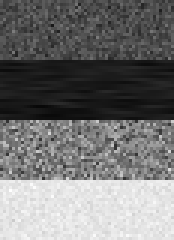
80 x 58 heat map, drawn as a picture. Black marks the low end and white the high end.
It is made of 4 by 1 panels. Panel 1,1: low, fine-grained. Panel 2,1: very low, streaked across, faint in contrast. Panel 3,1: middling, fine-grained, strong in contrast. Panel 4,1: very high, fine-grained, faint in contrast.
